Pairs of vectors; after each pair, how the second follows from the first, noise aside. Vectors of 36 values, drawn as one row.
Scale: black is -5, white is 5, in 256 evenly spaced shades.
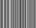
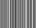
reversed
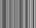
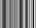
scaled up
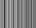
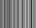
reversed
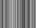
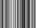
scaled up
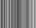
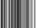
scaled up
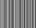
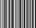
scaled up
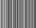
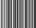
scaled up
